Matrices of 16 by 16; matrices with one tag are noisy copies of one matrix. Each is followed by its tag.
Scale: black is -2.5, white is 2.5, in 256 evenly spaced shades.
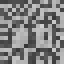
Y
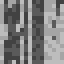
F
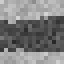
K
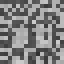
Y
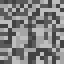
Y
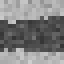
K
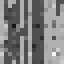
F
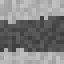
K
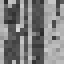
F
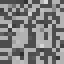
Y
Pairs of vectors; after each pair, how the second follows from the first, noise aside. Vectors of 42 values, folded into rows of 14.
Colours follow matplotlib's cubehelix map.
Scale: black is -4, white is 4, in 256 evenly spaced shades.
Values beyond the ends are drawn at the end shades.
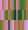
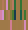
partly zeroed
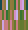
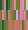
sign-scrambled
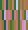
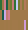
partly zeroed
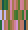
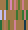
partly zeroed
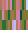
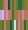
wrapped around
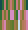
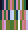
scaled up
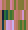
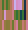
reversed
